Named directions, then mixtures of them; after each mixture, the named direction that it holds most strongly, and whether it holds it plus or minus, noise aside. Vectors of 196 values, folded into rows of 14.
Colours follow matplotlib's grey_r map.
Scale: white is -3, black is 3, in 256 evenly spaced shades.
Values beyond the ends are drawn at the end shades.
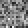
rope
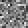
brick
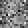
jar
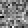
rope, plus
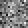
jar, plus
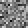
brick, minus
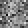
jar, plus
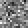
jar, minus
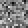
rope, plus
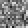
rope, minus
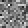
brick, plus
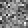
jar, plus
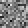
brick, minus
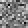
brick, minus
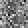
jar, minus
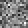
jar, plus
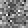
jar, minus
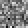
rope, minus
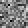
brick, minus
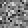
jar, plus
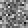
jar, minus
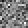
brick, plus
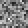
rope, plus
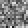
rope, minus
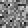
brick, minus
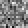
rope, minus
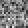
rope, plus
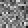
brick, plus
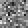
jar, minus
